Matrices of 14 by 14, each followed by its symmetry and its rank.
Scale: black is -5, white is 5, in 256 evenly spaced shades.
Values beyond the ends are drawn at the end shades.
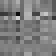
neither, rank two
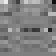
neither, rank two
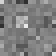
symmetric, rank three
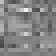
neither, rank three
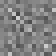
symmetric, rank three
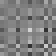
symmetric, rank one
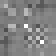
symmetric, rank three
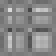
symmetric, rank one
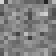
neither, rank three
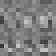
neither, rank three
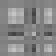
symmetric, rank one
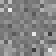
symmetric, rank three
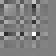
symmetric, rank one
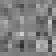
neither, rank two
